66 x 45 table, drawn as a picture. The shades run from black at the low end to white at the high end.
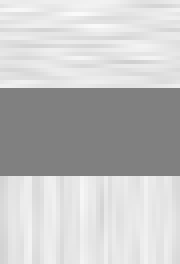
It is made of 3 by 1 panels. Panel 1,1: very high, streaked across, faint in contrast. Panel 2,1: middling, flat. Panel 3,1: very high, streaked downward, faint in contrast.
